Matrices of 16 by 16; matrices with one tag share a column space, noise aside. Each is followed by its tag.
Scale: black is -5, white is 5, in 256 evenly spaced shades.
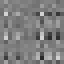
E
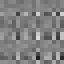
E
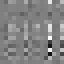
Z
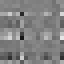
E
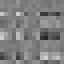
E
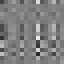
Z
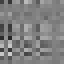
Z
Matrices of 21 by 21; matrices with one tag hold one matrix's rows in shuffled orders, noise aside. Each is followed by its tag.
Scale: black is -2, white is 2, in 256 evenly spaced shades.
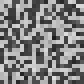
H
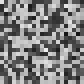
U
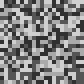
H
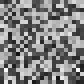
H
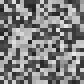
U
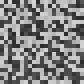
H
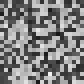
U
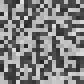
H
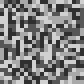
H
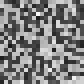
H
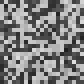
U
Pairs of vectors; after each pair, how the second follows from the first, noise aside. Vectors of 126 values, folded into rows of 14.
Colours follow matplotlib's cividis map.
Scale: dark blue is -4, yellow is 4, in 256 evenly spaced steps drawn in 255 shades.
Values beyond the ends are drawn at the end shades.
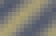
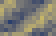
wrapped around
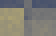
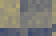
wrapped around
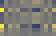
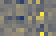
wrapped around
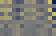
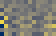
reversed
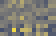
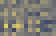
wrapped around
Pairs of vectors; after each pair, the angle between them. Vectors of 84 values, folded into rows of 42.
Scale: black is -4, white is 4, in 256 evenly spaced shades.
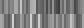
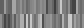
partly aligned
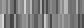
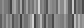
orthogonal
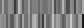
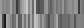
orthogonal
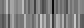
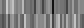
nearly parallel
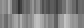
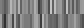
orthogonal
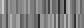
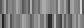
partly opposed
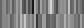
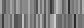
partly opposed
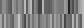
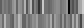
nearly parallel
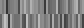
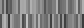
nearly parallel
